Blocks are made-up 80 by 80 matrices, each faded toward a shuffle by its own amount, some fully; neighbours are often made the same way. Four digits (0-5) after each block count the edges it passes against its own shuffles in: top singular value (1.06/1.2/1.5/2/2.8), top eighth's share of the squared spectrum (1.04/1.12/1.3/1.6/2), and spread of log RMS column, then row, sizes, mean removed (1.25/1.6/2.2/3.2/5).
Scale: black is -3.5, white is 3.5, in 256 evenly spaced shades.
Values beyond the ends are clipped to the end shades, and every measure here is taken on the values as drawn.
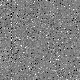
3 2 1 0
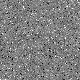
0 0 0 0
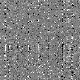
4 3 2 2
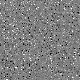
3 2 1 0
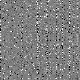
4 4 3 1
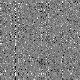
4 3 2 1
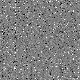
2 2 1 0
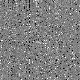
3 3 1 0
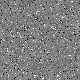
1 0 0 0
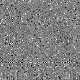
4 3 0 2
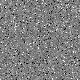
2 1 0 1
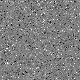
1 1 0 0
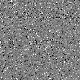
3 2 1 1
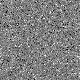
2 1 0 0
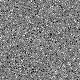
0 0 0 0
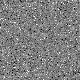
0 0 0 0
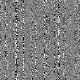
2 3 4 0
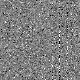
2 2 2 0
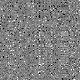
4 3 2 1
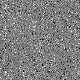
3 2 0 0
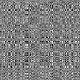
5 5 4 4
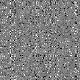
4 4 2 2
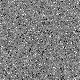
1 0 0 0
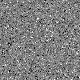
2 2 0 0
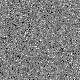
0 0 0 0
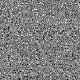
3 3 1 1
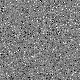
0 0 0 0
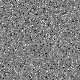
0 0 0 0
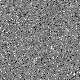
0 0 0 0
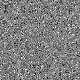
3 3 1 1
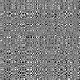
5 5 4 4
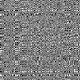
5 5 3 3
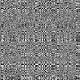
5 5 3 4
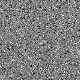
2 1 0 0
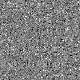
3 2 0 1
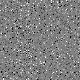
3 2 1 1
